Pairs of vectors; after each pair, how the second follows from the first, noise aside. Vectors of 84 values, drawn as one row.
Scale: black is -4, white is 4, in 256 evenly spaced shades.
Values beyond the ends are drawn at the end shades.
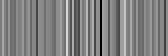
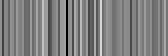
reversed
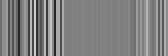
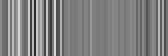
negated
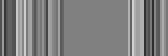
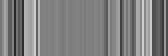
reversed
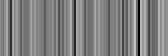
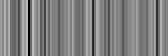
reversed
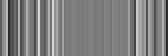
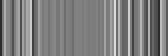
reversed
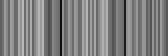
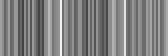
negated
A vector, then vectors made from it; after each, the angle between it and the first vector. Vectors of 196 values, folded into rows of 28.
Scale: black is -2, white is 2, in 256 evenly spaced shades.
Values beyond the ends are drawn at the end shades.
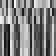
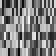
orthogonal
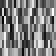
partly opposed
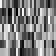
partly opposed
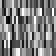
partly opposed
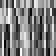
nearly parallel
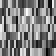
orthogonal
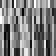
nearly parallel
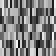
orthogonal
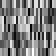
partly aligned
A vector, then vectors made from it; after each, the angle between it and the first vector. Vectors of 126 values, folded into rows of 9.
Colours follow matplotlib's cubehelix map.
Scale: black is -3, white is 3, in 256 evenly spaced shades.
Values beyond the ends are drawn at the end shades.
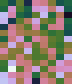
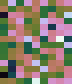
partly opposed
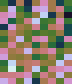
nearly parallel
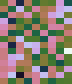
orthogonal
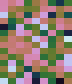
partly aligned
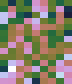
nearly parallel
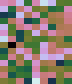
partly opposed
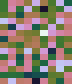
orthogonal
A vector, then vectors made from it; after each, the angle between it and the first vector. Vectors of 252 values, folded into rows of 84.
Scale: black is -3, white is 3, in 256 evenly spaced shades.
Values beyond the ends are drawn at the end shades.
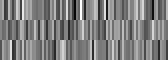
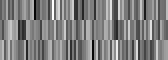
orthogonal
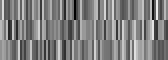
partly aligned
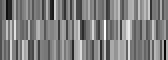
orthogonal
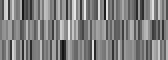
nearly opposite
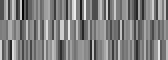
nearly opposite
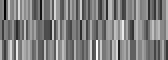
partly aligned
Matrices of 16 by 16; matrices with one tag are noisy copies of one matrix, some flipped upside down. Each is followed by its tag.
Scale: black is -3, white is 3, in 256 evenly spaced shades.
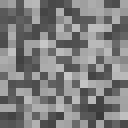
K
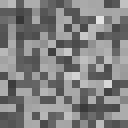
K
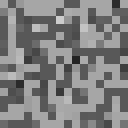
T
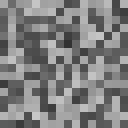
T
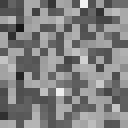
K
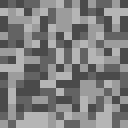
T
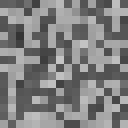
T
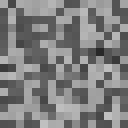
T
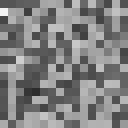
T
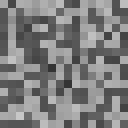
T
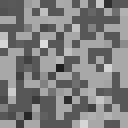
K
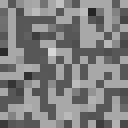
T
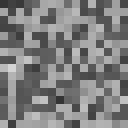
T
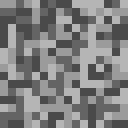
K
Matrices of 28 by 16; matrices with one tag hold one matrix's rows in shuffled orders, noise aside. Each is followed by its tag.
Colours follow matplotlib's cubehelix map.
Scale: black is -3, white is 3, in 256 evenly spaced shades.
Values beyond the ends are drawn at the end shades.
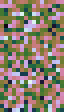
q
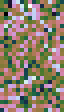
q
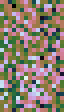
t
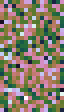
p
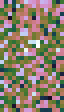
t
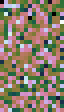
p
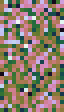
p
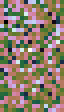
q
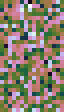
q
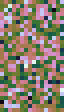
p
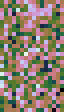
t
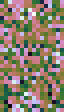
q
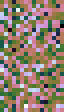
t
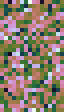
q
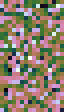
q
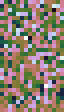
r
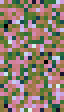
q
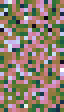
p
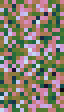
t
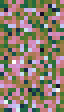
q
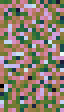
p
